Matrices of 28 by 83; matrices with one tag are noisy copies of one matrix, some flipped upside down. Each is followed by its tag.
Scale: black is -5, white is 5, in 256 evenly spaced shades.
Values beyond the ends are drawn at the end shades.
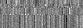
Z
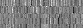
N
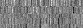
N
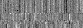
Z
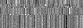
Z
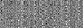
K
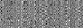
K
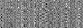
K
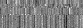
Z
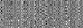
K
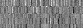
N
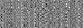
K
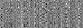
K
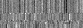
Z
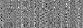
K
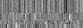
Z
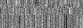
Z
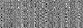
K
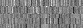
N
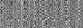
K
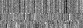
Z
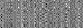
K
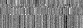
Z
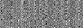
K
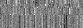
Z
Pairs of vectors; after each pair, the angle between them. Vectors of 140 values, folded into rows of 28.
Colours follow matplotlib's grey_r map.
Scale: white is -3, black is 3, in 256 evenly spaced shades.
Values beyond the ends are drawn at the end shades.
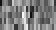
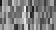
nearly parallel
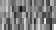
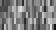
nearly opposite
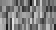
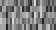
nearly parallel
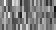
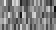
nearly parallel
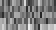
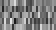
partly aligned
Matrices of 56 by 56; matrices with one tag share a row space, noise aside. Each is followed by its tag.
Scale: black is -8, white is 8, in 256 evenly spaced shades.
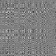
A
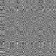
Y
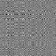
A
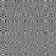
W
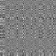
Y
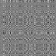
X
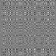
X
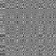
Y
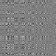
A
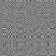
X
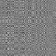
A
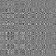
A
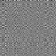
W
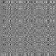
X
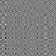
W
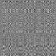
X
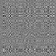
X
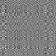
W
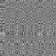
Y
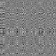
Y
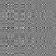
A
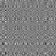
W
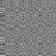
Y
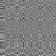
Y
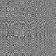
A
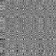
Y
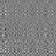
W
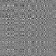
A
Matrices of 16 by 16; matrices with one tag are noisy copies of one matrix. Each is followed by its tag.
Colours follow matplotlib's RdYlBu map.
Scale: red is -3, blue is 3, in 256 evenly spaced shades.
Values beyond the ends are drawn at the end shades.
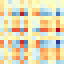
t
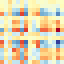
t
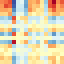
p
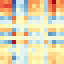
p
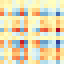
t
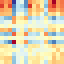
p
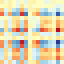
t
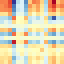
p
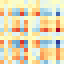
t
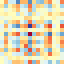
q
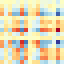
t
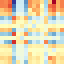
p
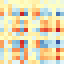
t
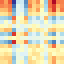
p
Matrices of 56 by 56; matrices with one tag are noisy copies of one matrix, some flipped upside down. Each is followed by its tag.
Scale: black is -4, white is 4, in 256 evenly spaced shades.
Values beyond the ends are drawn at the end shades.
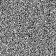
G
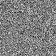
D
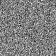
G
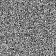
G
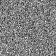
G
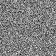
D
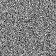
G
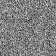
G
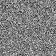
D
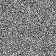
D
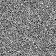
D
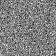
G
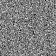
G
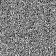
G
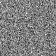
G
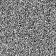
G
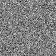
D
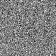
G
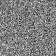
G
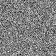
D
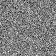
D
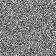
D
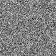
D
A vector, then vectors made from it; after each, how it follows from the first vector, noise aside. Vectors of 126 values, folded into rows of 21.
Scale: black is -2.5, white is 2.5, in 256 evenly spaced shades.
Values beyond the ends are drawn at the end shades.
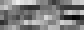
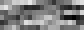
copied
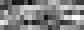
negated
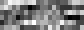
copied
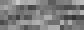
shrunk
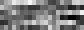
copied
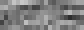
shrunk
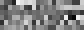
sign-scrambled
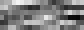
copied
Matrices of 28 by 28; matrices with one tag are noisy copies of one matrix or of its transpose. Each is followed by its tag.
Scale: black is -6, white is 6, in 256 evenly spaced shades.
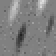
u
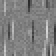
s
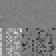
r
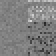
r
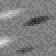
u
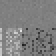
r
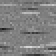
s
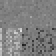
r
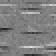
s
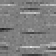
s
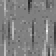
s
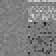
r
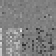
r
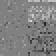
r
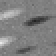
u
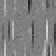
s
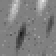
u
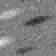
u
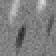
u
